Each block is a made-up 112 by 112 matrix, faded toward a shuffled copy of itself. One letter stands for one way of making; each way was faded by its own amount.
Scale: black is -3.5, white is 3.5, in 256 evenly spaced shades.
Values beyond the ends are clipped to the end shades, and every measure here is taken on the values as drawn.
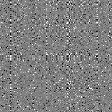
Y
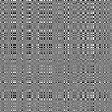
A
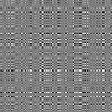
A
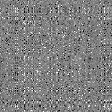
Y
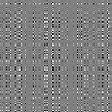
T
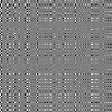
T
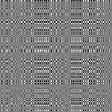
A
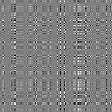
T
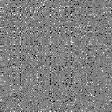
Y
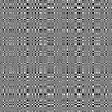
A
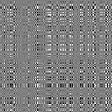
T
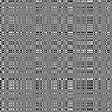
A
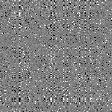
Y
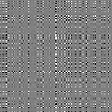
T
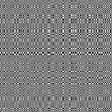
A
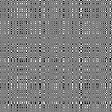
T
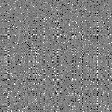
Y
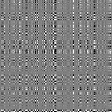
T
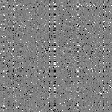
Y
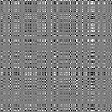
T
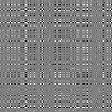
A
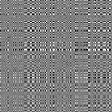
A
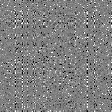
Y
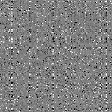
Y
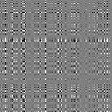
T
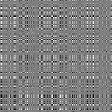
A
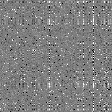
Y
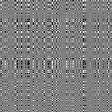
T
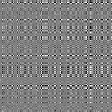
A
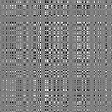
T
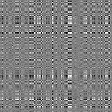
A
